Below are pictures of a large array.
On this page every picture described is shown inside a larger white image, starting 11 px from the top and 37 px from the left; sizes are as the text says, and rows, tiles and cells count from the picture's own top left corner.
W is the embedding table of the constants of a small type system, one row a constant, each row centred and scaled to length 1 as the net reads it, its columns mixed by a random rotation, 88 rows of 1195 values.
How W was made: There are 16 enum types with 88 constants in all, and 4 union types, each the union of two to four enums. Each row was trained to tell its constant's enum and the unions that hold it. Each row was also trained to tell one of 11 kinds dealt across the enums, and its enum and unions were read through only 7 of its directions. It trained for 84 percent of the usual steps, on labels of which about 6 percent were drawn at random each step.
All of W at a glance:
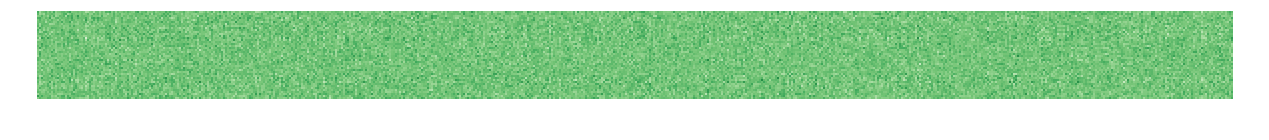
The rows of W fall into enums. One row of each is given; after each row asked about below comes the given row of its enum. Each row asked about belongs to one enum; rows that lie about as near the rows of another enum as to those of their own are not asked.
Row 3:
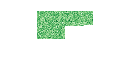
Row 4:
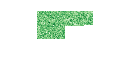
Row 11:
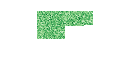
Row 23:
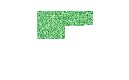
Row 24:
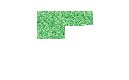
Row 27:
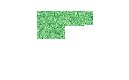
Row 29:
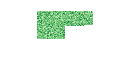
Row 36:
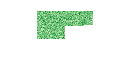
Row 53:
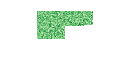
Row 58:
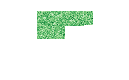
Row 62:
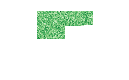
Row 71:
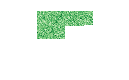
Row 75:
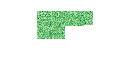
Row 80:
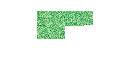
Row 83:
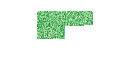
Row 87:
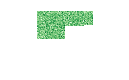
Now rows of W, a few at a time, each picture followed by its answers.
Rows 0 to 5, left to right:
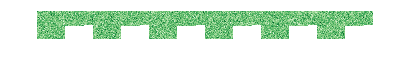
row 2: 58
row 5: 62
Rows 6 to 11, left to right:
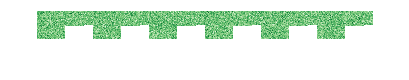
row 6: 80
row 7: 80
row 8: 83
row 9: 62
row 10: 71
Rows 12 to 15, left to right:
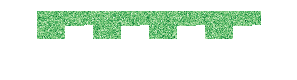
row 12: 80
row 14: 27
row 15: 87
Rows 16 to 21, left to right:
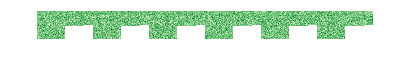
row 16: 23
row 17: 53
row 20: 24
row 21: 3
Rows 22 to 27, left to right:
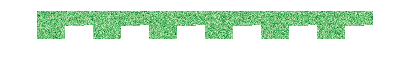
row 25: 71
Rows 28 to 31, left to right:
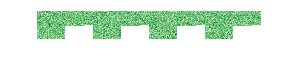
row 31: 4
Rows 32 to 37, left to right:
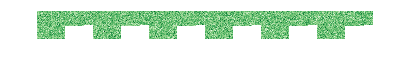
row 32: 75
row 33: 4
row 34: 62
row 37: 23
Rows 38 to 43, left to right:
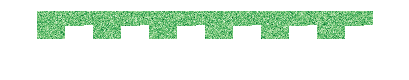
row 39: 80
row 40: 53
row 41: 62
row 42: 62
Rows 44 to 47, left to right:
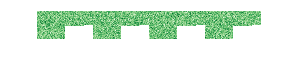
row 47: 29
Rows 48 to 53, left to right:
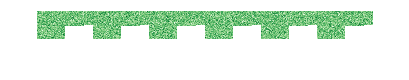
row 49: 29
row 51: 29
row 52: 27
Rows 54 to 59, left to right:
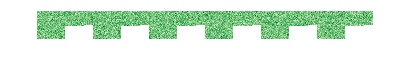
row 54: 27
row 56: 29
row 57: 71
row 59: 4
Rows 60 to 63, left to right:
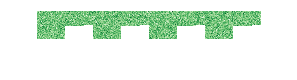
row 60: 58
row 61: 71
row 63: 80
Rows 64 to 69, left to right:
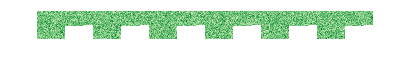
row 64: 58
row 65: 87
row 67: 71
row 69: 27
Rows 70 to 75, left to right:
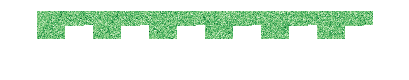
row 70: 4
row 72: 27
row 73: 58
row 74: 87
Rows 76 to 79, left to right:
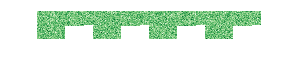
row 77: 11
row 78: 29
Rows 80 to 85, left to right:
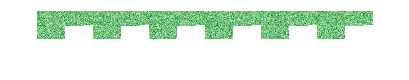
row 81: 58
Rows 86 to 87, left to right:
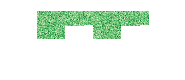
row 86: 4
